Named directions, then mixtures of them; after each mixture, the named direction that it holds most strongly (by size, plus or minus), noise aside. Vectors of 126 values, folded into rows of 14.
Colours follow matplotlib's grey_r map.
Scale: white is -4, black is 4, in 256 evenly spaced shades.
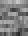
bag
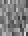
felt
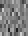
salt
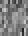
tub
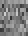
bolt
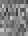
bolt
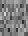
bolt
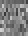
bolt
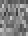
bolt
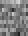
bag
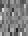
salt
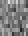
felt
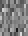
salt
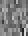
tub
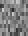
salt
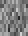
salt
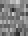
bag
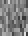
felt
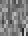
tub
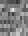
bag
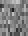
salt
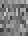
bolt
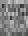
bolt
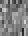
tub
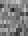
bag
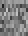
bolt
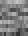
bag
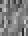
tub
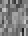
tub
